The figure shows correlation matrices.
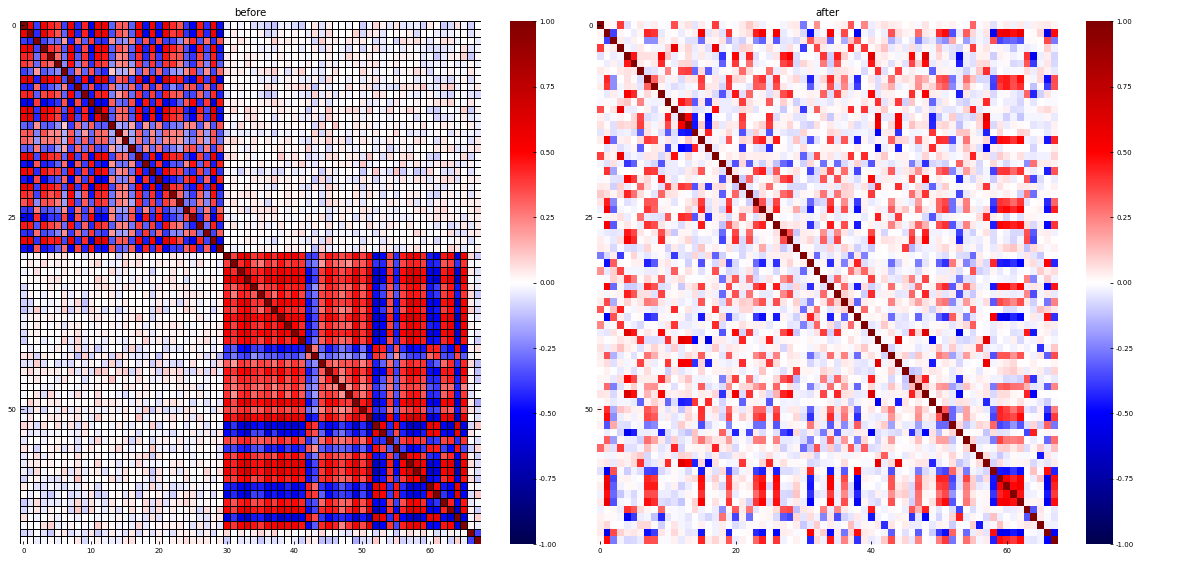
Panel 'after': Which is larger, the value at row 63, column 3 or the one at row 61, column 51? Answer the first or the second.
the second
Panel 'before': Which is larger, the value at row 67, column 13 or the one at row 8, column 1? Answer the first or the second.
the first
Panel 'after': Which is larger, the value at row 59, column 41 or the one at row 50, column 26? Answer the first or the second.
the second
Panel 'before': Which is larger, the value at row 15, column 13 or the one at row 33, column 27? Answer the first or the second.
the second
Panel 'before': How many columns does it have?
68
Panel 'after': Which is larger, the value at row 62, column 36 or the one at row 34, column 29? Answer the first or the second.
the first
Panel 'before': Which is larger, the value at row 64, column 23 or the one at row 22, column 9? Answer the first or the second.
the second
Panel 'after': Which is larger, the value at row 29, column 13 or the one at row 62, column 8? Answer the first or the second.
the second
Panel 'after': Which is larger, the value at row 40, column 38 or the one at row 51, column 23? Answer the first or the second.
the second
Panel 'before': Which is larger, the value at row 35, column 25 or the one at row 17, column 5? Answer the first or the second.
the second
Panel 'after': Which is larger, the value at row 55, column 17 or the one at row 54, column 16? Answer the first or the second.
the first
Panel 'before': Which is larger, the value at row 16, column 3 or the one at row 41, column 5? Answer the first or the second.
the second
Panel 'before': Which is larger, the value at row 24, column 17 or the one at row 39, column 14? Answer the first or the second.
the second
